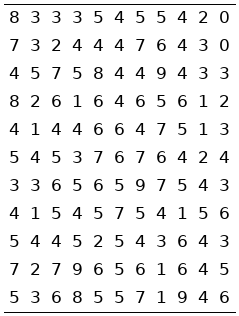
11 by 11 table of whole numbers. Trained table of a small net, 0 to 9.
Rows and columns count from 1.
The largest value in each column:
8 5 7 9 8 7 9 9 9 5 6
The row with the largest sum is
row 11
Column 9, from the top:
4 4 4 6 5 4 5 1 6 6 9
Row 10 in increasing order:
1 2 4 5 5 6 6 6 7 7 9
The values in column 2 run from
1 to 5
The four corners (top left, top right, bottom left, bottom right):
8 0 5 6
